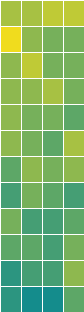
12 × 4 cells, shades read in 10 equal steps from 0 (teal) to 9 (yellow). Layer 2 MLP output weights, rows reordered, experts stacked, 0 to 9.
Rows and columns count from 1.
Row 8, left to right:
2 4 3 2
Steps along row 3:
up down same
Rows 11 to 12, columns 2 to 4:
2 2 5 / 0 0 3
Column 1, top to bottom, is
6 9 5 5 5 5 3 2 4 3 1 1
